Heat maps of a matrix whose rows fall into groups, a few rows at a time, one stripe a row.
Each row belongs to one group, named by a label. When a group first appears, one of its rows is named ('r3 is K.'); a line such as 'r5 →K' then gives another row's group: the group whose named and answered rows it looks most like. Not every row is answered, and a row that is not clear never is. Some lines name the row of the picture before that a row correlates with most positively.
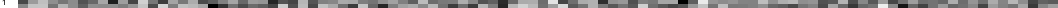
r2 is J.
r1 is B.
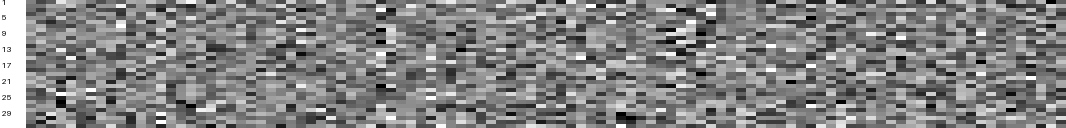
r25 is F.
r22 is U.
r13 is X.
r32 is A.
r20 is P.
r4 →B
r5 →P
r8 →U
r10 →X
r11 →U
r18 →B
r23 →F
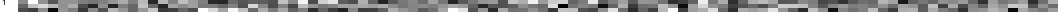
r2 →B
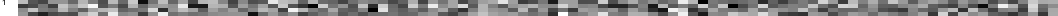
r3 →U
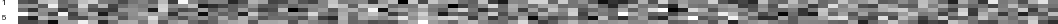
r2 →X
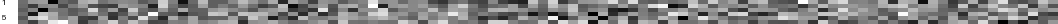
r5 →B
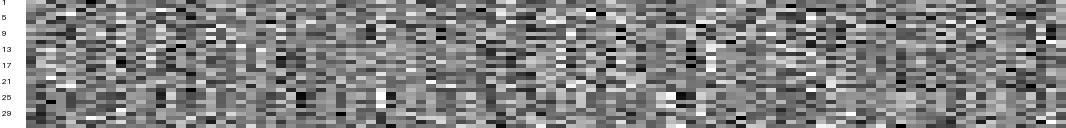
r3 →X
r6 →J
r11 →A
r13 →B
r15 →B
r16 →A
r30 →F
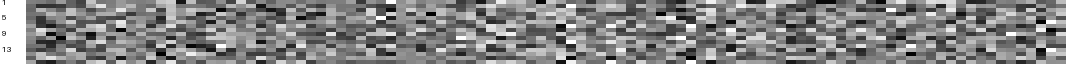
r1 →X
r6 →A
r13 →A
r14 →J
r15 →B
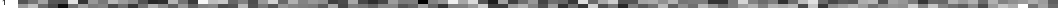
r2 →P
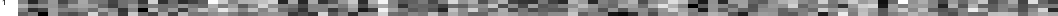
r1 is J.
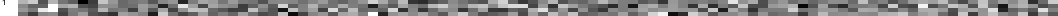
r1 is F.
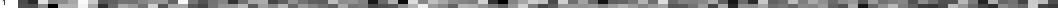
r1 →F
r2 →F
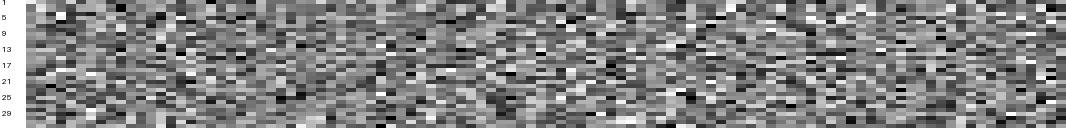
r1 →X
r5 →X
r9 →P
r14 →X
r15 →X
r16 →P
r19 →F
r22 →F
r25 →B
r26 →A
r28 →F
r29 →P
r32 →U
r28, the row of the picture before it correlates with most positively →1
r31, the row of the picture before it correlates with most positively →2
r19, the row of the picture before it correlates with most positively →1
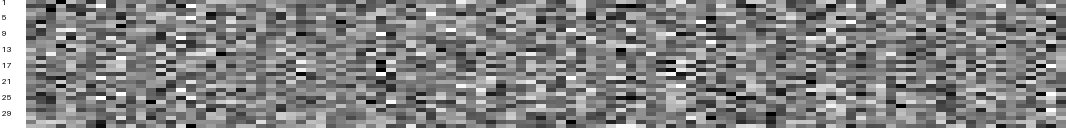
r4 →X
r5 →P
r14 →J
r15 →A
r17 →A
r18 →U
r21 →P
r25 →F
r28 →A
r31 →B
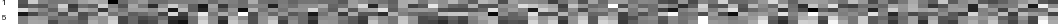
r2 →A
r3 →X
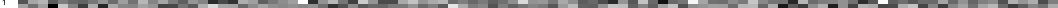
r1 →J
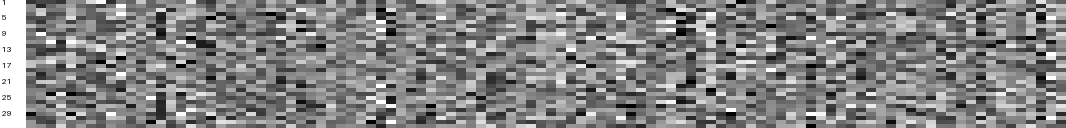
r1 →F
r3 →U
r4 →J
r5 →A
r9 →J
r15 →B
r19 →A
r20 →A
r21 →B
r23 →P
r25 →J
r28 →J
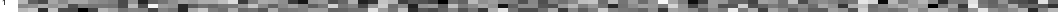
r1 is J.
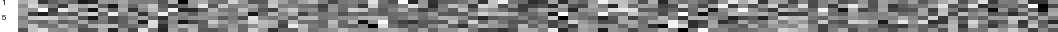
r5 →B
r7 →U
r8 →B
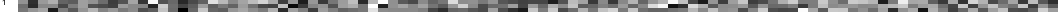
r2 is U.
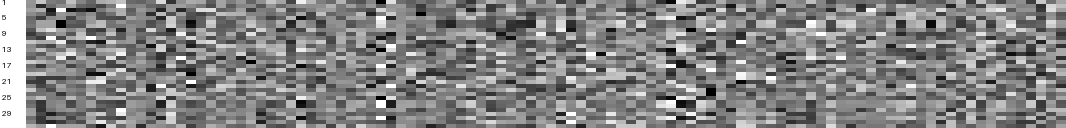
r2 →A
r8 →B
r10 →F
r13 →U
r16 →X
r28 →A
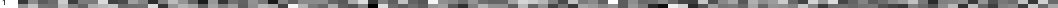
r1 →A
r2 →U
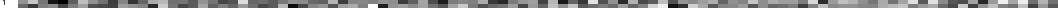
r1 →P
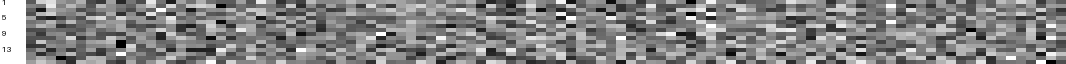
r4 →B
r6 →J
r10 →A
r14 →A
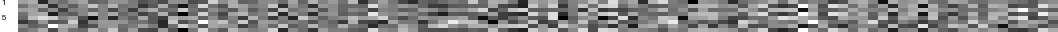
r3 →P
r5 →B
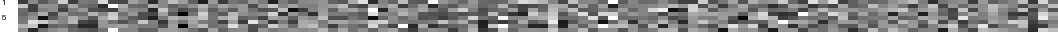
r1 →A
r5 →J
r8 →A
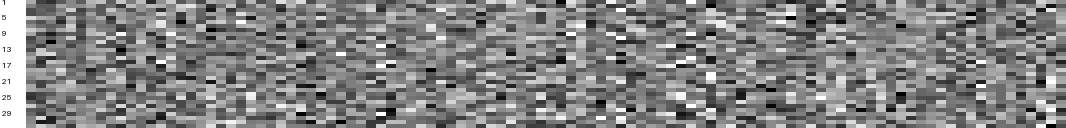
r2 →P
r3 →A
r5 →X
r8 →X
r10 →A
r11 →F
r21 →A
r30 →J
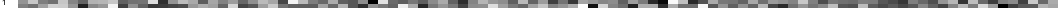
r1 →U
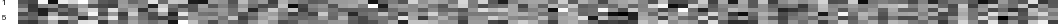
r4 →F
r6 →F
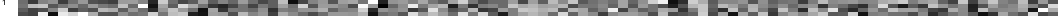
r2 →J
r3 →A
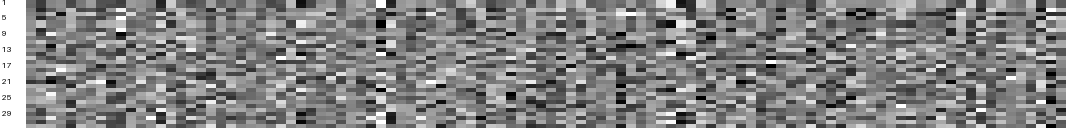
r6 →U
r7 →U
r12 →F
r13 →P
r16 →B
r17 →B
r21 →F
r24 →J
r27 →X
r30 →J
